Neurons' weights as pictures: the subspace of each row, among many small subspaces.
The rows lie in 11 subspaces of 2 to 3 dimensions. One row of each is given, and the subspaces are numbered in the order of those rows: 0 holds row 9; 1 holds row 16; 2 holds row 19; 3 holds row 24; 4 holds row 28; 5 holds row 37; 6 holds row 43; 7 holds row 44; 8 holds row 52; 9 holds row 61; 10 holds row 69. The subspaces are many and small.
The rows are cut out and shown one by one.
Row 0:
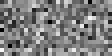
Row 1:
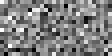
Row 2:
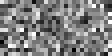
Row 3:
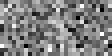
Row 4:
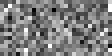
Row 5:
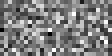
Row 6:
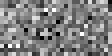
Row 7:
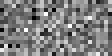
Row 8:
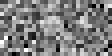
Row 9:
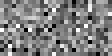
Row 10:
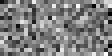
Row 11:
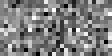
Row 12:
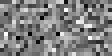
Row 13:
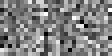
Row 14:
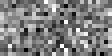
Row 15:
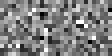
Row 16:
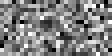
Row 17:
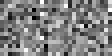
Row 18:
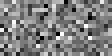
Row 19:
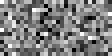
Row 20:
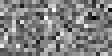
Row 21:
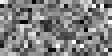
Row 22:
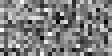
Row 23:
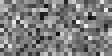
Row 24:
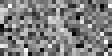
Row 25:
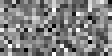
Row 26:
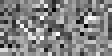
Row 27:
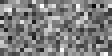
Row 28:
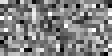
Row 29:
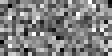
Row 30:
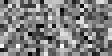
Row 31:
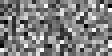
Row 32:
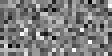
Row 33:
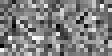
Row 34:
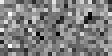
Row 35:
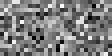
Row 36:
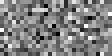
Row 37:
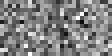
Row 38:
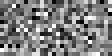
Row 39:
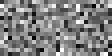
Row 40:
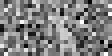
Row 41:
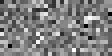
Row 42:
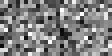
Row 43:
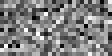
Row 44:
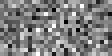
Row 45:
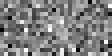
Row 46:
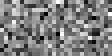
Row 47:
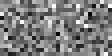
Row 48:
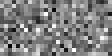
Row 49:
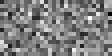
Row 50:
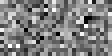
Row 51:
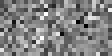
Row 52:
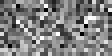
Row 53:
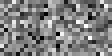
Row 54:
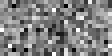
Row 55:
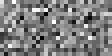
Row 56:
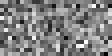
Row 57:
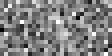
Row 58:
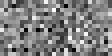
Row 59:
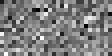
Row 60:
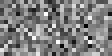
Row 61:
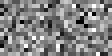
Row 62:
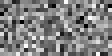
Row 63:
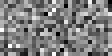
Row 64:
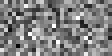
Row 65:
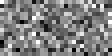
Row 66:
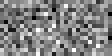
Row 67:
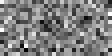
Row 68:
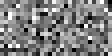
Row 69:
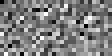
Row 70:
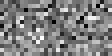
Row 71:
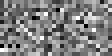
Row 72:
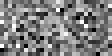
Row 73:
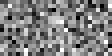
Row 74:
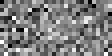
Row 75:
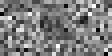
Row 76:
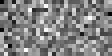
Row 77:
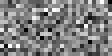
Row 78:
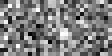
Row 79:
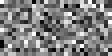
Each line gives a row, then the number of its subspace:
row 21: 1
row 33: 8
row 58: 7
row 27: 4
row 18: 2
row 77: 6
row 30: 0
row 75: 10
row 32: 6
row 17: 3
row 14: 7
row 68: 6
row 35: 10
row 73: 3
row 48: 0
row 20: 9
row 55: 10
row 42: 0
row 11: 7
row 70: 10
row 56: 4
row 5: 3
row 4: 3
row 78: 0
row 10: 4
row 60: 0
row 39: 4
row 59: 10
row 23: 2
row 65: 1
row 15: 3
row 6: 6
